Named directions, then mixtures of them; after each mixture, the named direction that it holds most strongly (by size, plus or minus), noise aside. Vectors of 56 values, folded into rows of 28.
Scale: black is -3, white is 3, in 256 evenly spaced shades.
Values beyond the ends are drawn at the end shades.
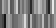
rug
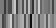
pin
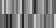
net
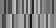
pin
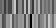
pin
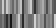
net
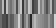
net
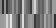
net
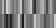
net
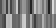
rug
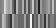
pin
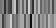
pin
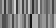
pin
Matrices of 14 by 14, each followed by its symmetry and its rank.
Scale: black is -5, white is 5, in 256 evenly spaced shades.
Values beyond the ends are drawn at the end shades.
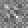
symmetric, rank three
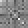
symmetric, rank three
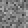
neither, full rank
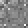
symmetric, rank three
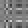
neither, rank one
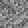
neither, full rank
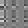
neither, rank one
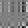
neither, rank one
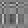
neither, rank one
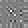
symmetric, rank three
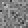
symmetric, full rank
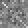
symmetric, full rank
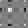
symmetric, rank one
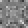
symmetric, rank three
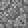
symmetric, full rank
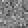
neither, full rank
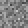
neither, full rank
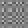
symmetric, rank one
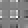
symmetric, rank one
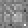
symmetric, rank three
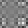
symmetric, rank one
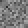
symmetric, full rank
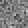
symmetric, full rank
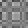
symmetric, rank one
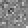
symmetric, full rank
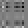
neither, rank one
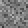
neither, full rank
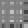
symmetric, rank one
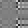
neither, rank one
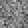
neither, full rank
